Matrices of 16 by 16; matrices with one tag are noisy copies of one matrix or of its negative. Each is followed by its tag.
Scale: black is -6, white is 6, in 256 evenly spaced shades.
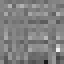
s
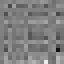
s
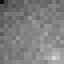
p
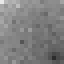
p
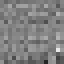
s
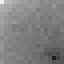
p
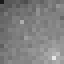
p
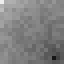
p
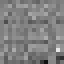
s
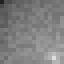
p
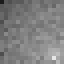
p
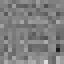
s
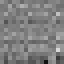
s
